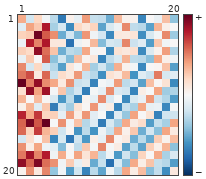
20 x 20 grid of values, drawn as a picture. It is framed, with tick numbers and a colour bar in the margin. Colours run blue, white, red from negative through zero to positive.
The left part is higher, up to a seam about 20% of the way across. No row or column stands out. Neither half mirrors the other. Overall the values sit about 50% of the way up the scale. Concentric rings centre on the top left.
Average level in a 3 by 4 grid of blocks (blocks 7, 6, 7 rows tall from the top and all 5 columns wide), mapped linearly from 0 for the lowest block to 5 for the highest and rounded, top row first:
4000
5100
5000
